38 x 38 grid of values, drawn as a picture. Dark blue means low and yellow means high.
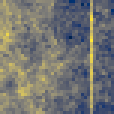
Slope: up to the left. Odd lines: column 31. Grain: streaks running down. Histogram: bell-shaped.
